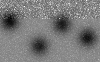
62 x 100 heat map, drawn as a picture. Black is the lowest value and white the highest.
There is no overall slope. The values are skewed, with a long tail toward low values. No row or column stands out. There are four dips. A horizontal seam about 30% of the way down splits the table, and the bottom part is calmer.
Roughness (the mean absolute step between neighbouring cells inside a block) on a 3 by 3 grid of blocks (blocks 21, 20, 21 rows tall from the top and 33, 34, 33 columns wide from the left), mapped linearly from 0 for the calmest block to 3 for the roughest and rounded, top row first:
3 3 3 | 0 0 0 | 0 0 0
